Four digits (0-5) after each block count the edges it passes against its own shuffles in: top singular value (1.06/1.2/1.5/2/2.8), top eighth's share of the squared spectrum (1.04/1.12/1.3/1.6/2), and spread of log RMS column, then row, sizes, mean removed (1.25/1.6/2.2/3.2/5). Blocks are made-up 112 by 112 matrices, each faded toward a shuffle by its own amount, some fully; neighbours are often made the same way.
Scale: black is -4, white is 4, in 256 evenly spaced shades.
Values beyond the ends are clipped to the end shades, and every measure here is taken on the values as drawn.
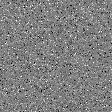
2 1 0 0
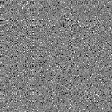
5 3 2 2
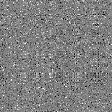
4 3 1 1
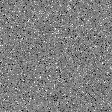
2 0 0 0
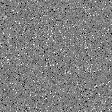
3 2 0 0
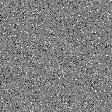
3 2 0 0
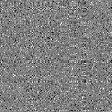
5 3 2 2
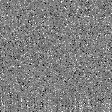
3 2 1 1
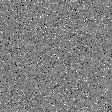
2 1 0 0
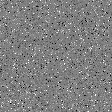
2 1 0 0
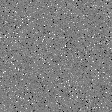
2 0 0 0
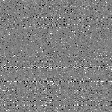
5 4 2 3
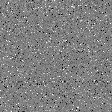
2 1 0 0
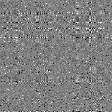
5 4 2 3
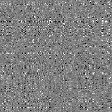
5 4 2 3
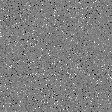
2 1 0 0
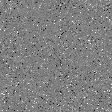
1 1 1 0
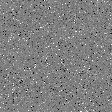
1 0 0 0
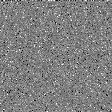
3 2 0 1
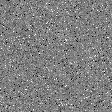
1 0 0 0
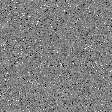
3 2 0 1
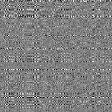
5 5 3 4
